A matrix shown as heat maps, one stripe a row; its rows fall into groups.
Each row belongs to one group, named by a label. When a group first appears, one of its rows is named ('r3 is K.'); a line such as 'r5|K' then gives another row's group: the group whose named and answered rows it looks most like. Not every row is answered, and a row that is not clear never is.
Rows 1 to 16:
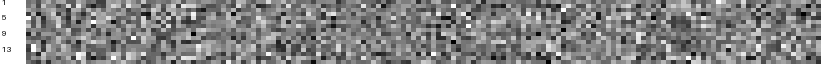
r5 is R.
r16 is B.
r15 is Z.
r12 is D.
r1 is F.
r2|Z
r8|D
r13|D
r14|F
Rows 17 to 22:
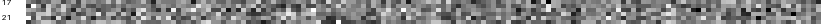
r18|D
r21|R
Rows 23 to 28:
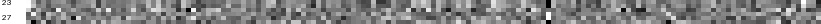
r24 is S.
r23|S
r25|R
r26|D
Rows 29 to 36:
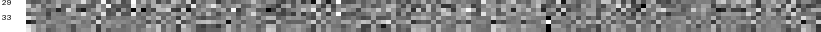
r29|F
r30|R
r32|F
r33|S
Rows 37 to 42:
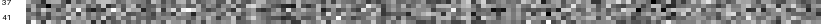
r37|R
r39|Z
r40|B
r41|F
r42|D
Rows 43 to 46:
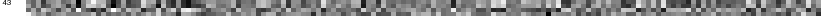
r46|S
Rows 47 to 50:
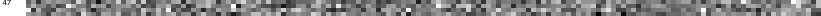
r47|F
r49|R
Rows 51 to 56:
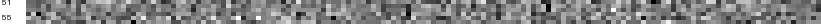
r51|R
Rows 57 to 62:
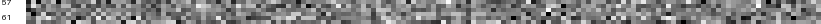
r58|D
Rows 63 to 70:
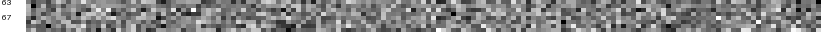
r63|F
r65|R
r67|F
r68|D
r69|F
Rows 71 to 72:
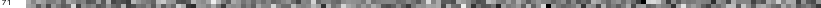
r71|R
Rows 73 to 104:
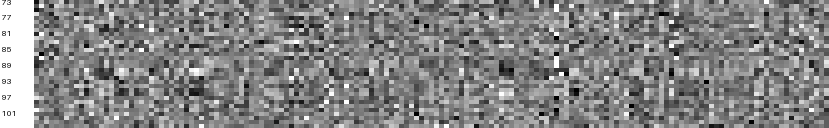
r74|D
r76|R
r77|F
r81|D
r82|S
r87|D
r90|Z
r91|Z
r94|F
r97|S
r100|S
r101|B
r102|R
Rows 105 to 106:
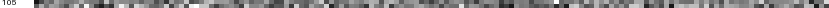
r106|Z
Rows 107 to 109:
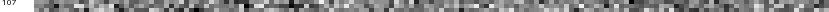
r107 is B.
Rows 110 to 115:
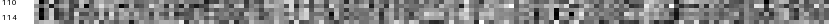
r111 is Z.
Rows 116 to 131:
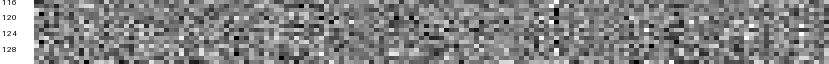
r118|S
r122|F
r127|R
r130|F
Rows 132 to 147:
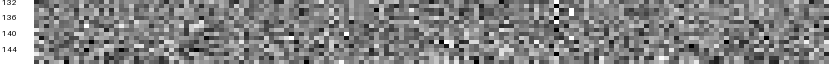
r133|B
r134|D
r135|D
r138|Z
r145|S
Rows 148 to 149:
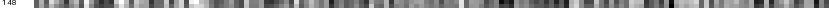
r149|Z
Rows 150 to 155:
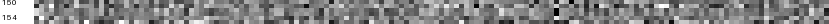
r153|S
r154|D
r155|Z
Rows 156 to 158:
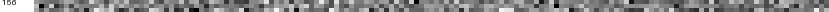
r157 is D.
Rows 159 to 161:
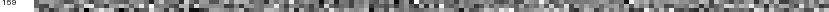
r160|F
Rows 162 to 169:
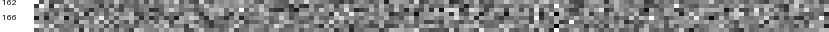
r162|R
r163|D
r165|B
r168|S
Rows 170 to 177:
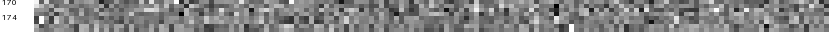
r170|R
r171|S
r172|R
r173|B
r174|D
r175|D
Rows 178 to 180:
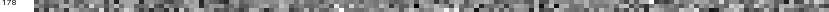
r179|B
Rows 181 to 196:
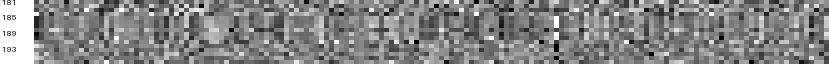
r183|Z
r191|B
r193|B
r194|R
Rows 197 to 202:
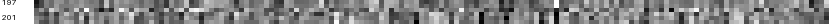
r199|Z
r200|B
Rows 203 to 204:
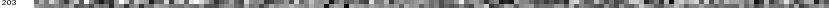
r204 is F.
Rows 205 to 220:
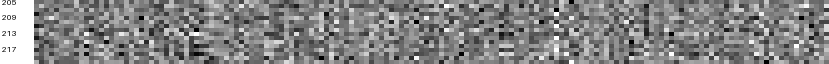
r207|B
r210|B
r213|Z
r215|F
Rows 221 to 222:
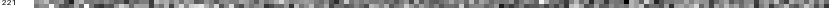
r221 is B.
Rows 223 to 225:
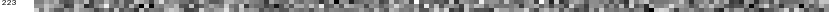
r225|R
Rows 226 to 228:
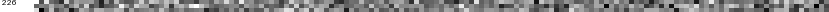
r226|R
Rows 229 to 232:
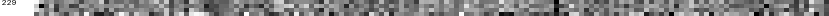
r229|S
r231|S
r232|Z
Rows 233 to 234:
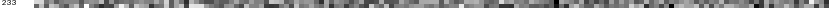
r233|S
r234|Z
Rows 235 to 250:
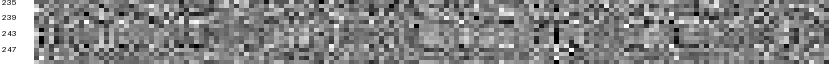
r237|S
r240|Z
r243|S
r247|D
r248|D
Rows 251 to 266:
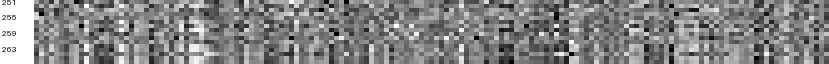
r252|Z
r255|S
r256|Z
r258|Z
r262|Z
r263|Z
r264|D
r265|Z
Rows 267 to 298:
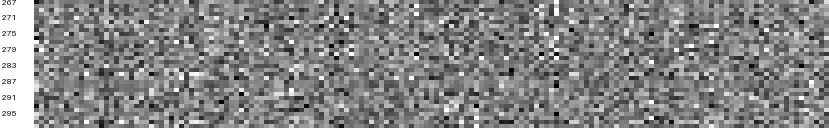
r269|D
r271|F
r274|D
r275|R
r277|R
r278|B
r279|D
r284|R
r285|Z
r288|S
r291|F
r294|F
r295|S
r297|Z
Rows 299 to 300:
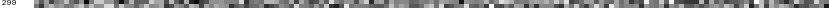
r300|F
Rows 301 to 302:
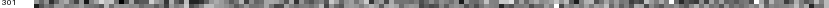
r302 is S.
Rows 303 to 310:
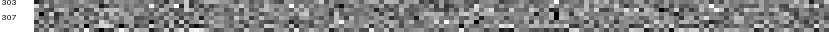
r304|R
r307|B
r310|Z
